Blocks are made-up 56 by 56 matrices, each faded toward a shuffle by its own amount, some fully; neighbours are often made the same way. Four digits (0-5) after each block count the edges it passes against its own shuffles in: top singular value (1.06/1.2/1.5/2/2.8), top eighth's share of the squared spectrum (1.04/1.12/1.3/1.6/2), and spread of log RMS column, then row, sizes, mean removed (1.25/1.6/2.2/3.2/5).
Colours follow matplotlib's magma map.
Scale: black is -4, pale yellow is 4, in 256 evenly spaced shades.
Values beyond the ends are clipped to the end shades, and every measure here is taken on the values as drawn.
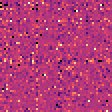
2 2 2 2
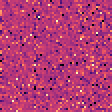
1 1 1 0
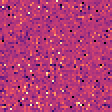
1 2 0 1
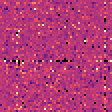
3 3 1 1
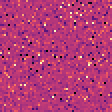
1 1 0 1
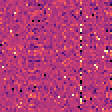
4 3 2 0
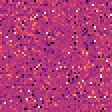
2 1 0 0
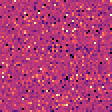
2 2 1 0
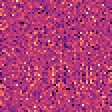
3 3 1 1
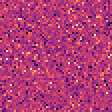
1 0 0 0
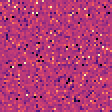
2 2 0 1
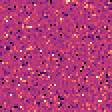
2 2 0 0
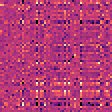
5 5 3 3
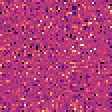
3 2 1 1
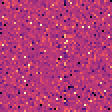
2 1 0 0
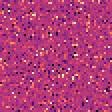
0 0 0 0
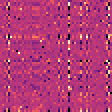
5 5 3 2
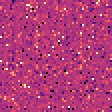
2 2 0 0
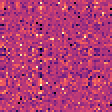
4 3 2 2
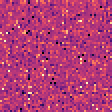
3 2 0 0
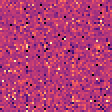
3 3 1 0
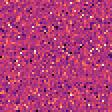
0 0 0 0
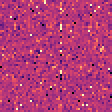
3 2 0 0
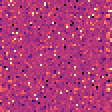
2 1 0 0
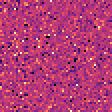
2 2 1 0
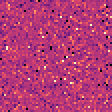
2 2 0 0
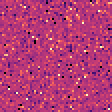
2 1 0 0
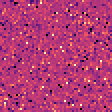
0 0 0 0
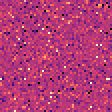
1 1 0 0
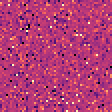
2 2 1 0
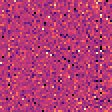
3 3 2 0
